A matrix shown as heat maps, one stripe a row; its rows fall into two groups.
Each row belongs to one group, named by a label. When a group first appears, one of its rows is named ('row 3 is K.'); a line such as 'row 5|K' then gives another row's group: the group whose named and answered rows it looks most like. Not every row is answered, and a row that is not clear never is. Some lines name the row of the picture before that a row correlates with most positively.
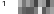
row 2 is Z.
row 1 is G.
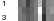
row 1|Z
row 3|Z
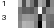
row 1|G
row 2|Z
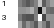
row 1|Z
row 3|Z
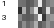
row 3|Z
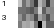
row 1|G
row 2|Z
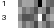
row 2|G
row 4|G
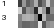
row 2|G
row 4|Z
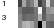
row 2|Z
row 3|Z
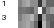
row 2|Z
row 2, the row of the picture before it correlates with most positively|2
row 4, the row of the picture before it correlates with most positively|4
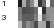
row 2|Z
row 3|Z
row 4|G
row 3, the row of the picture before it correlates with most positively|2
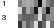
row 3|Z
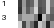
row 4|G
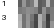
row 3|G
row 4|G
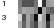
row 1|Z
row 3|G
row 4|G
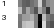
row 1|Z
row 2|G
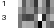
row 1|G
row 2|G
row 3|Z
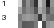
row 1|G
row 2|G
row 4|Z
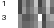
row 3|Z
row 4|Z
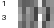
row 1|Z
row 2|G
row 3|G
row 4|Z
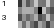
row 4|G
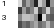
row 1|G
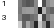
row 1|Z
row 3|Z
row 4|G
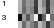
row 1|G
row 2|G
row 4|G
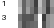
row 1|G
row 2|G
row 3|Z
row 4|Z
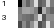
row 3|Z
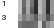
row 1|G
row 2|G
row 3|G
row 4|Z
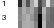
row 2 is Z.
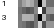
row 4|Z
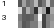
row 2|G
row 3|Z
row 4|Z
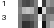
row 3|Z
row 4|Z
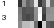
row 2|Z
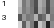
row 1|G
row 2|G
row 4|G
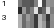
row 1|Z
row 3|G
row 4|G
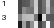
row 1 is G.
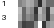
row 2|G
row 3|G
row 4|Z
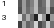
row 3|G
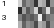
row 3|Z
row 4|G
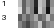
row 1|G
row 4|Z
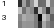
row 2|G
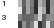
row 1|G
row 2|G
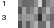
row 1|Z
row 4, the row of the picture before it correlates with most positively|4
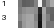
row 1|Z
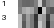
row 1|Z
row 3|G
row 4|G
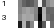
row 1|Z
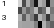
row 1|G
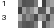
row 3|G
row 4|Z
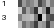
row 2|G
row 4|G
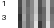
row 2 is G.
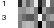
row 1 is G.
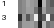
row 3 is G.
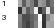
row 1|G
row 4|Z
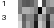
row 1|Z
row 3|G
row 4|G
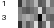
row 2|Z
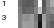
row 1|Z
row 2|Z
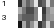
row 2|Z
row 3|Z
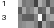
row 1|G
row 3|Z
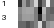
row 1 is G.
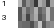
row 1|G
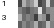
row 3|G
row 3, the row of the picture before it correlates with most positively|1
